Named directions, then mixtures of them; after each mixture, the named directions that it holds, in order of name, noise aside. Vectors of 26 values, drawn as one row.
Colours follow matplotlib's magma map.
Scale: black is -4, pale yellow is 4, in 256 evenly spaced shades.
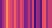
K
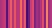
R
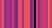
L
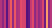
R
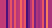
R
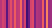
R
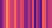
K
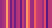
R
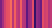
K, R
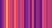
K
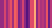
L, R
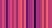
L, R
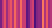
K, R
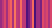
K, R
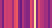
L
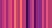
K, R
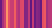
K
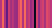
L, R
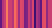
K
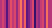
L, R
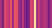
L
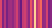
K, L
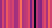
K, L
